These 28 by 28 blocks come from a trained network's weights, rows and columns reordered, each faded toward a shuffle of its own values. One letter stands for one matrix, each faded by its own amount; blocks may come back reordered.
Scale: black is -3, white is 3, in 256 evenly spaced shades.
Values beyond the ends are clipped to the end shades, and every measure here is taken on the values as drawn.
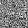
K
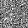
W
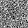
W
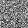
W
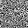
W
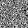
K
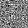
K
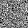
K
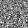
W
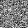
K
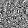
W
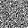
K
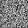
K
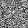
K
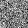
W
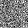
W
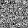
K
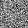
W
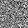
K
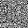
K
